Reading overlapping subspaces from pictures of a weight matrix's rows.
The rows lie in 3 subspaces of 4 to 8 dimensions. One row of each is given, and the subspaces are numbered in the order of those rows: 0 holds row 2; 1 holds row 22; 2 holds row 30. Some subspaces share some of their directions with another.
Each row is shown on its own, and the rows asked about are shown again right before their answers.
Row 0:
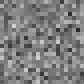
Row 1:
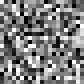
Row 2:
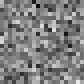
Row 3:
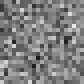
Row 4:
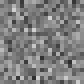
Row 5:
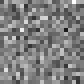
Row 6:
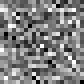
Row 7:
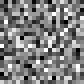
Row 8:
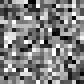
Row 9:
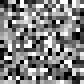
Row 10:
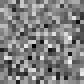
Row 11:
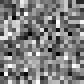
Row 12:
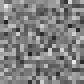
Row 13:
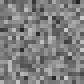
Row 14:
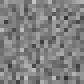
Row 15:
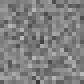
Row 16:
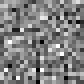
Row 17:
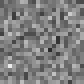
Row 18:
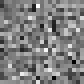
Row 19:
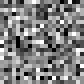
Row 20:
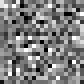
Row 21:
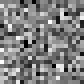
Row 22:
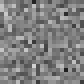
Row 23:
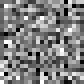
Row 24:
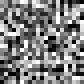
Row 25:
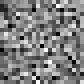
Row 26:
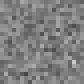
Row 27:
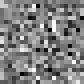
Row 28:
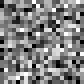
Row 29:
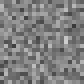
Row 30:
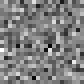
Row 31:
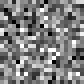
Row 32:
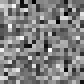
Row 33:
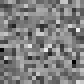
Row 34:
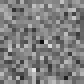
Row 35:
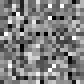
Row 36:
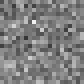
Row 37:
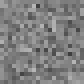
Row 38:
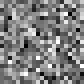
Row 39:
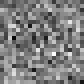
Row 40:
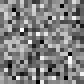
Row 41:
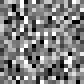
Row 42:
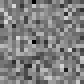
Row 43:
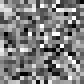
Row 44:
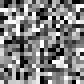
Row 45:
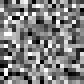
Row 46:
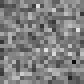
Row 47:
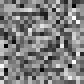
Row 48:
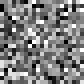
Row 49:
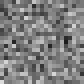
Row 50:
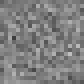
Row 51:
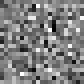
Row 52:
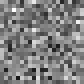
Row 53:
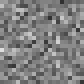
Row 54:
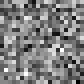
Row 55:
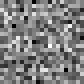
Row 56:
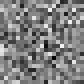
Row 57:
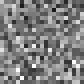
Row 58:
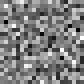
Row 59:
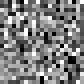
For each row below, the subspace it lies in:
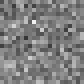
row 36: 1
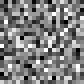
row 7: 2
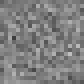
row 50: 0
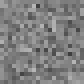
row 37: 0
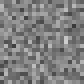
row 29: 1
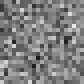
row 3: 1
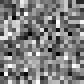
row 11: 1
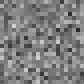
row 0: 1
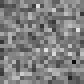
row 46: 0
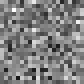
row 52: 2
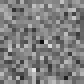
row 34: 2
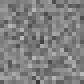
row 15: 0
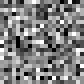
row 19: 2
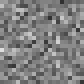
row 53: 1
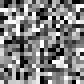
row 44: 2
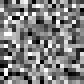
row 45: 1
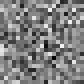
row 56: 0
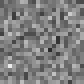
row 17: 1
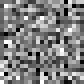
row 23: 1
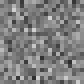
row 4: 2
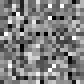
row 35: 2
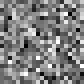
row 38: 1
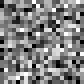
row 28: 0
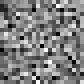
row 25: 0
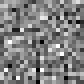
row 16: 2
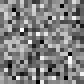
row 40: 2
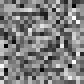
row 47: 1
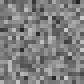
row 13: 1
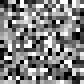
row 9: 2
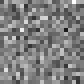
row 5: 1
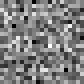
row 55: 1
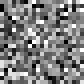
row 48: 1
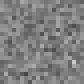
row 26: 1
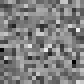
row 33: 1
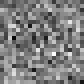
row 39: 0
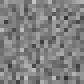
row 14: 2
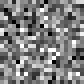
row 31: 2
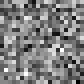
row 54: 1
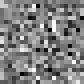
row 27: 0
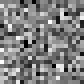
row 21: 1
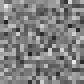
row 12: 1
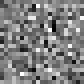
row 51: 0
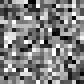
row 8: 1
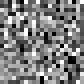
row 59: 2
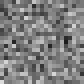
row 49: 1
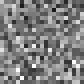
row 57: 2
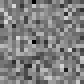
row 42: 1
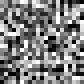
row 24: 1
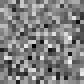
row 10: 2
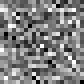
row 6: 0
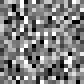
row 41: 2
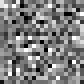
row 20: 2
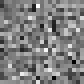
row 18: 0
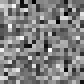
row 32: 2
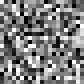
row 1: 2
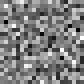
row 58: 1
